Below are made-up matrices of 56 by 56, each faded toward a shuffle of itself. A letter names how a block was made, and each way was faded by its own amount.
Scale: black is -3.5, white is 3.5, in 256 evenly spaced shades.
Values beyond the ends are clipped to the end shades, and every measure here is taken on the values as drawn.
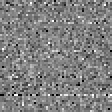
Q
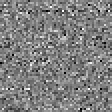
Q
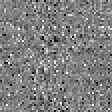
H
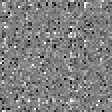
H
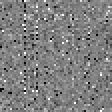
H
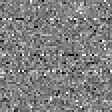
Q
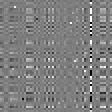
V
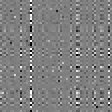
V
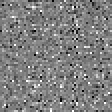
H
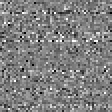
Q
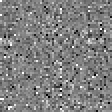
H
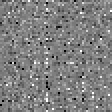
H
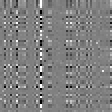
V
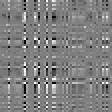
V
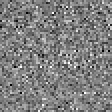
Q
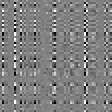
V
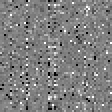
H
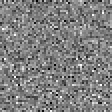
Q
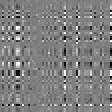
V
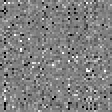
H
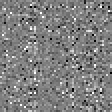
H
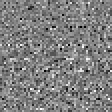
Q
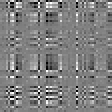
V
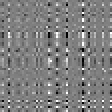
V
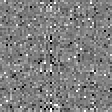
H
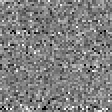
Q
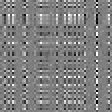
V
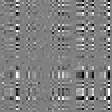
V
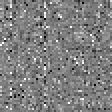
H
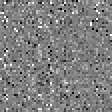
H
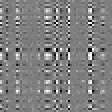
V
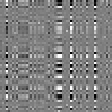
V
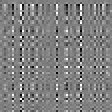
V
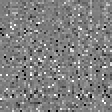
H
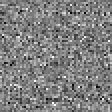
Q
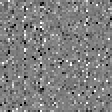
H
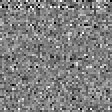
Q
